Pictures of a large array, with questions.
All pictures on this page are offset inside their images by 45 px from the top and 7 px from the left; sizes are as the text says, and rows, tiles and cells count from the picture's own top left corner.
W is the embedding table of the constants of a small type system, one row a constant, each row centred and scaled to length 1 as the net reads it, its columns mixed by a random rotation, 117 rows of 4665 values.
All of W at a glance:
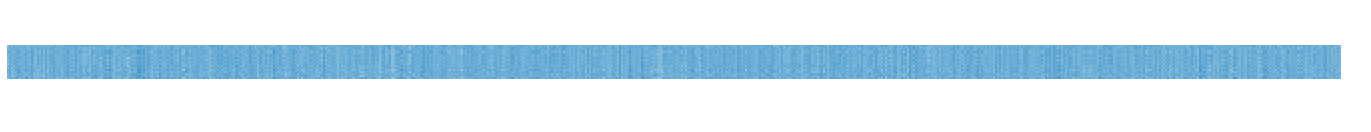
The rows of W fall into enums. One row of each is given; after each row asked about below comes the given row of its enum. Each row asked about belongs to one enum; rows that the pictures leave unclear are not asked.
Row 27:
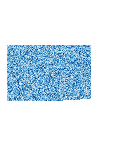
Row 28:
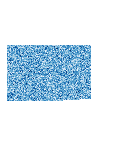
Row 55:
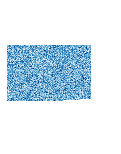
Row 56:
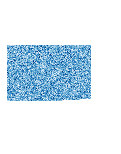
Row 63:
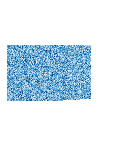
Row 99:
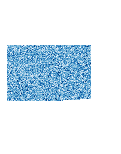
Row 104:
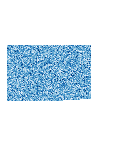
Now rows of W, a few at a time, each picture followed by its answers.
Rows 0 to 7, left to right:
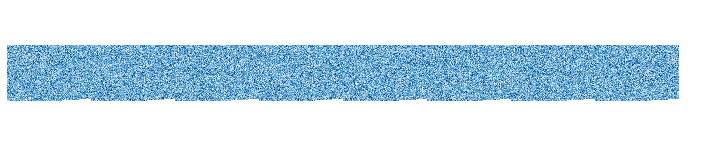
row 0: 56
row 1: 99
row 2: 28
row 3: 99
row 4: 27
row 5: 63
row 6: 28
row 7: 104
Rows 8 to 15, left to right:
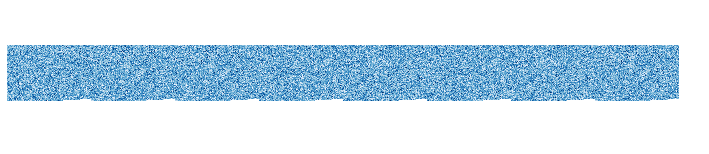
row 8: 27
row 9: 56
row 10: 56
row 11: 28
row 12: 55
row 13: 28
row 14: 55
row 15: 56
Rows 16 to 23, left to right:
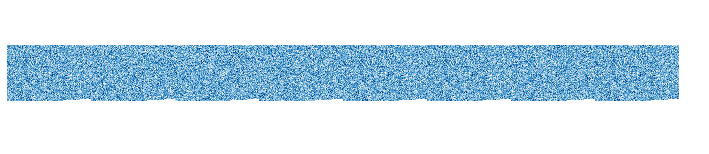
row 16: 63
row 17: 27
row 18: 56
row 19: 28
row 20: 63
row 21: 63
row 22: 55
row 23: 63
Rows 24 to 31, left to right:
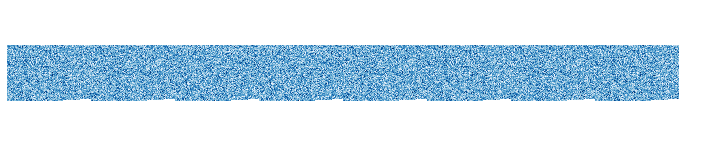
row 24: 63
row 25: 28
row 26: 27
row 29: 63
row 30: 28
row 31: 63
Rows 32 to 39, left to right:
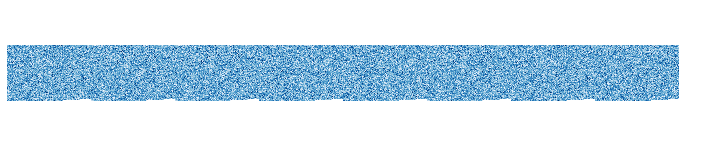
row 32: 55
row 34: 56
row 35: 28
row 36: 28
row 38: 55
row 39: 27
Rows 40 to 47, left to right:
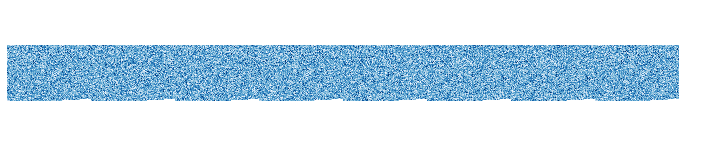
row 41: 104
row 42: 27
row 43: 56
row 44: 63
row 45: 55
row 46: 55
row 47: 56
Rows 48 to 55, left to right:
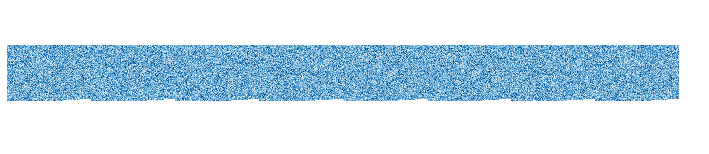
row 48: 55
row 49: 104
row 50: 27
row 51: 28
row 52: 56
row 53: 56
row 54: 28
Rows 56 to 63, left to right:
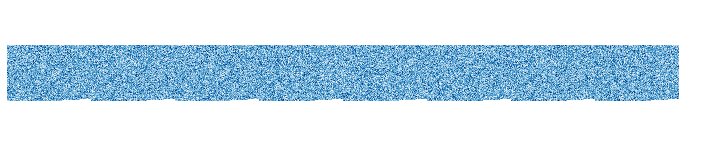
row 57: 55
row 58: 56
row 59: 63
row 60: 28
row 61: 27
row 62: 55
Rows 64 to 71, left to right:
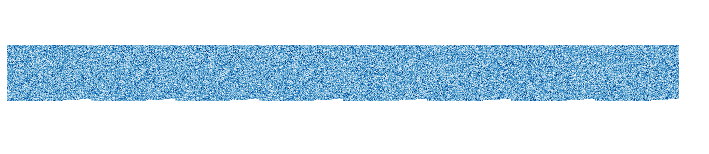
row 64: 55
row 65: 56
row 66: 56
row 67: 56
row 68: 28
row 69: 99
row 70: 63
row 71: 99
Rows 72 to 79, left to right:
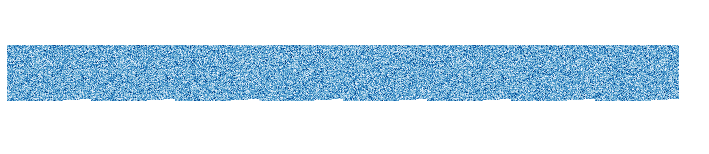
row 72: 55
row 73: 55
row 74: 63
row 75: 56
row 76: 27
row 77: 55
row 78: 28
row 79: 28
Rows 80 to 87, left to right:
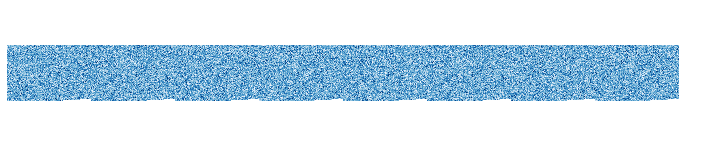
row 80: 99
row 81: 55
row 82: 27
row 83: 56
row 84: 63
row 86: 28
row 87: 56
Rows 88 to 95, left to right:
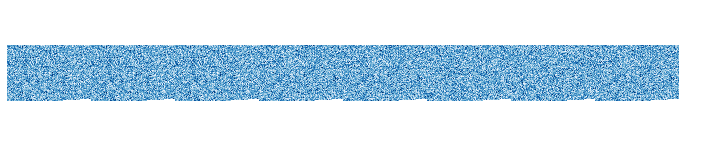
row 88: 63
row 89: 63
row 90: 63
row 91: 55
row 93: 28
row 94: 27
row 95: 55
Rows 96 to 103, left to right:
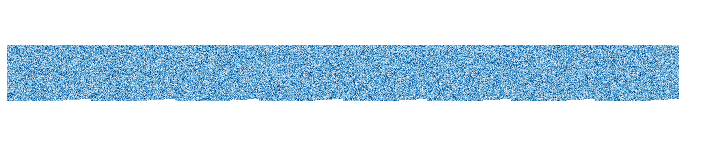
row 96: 28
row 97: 28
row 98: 56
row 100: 27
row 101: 27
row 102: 55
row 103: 63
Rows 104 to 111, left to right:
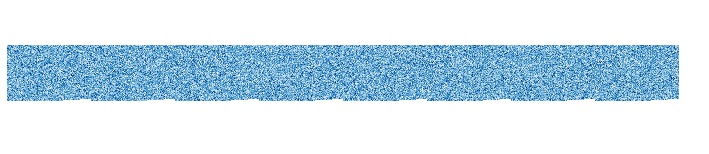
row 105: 28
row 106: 63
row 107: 99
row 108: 27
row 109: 55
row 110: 99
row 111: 55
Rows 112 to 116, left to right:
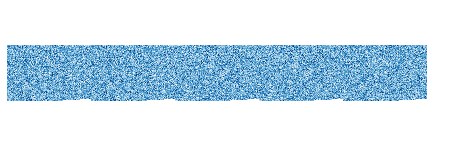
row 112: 63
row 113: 63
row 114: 56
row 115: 56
